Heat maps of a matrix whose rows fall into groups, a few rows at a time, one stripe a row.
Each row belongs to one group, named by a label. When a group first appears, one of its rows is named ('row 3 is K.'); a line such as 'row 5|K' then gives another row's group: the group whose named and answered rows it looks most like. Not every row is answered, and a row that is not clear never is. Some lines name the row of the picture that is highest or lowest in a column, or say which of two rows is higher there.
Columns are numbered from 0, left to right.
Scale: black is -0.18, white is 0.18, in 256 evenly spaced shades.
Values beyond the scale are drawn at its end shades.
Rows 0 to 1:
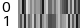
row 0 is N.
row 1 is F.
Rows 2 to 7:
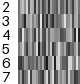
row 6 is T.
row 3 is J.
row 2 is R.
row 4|R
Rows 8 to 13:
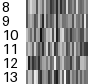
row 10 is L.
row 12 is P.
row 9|R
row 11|F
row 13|F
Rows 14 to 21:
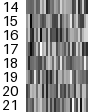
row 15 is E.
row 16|J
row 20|R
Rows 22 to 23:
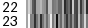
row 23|L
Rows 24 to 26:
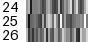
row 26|P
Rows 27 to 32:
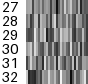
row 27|F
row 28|N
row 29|N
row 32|P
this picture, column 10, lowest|29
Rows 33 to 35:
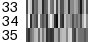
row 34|E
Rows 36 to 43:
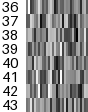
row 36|E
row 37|T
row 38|L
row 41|T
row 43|F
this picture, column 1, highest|36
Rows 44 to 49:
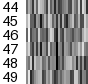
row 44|J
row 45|L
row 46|E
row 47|J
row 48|F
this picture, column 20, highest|48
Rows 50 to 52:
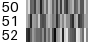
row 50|L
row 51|E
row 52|T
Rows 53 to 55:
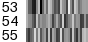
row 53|P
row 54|L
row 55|J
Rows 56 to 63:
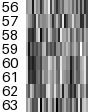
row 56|F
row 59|P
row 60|P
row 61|P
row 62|T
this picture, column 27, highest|59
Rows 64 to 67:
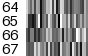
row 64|L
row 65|P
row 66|T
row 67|J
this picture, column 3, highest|64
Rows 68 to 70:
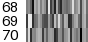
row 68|J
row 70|E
